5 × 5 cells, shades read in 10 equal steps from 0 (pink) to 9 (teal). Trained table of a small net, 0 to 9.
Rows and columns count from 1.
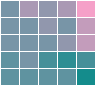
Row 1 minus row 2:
0 -2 0 -2 -2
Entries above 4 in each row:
1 3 3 5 5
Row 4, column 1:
6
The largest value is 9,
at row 5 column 5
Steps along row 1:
down up down down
